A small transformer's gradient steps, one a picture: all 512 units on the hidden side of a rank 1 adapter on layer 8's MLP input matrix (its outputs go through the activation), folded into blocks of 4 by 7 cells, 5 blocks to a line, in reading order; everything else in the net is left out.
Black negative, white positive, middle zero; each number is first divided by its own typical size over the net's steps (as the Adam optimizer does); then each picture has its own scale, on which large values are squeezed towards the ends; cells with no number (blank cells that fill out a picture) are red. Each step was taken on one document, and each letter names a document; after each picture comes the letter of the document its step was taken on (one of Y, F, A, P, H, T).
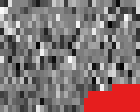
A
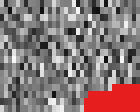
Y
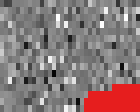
A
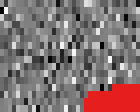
A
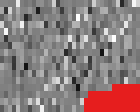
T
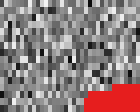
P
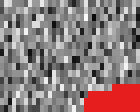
P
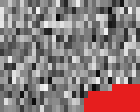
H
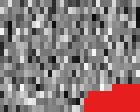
P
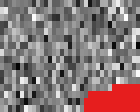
A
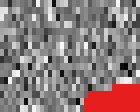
A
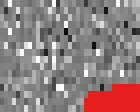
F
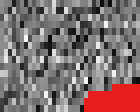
Y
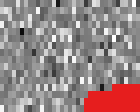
T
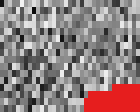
H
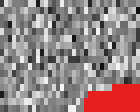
P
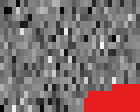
T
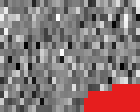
A
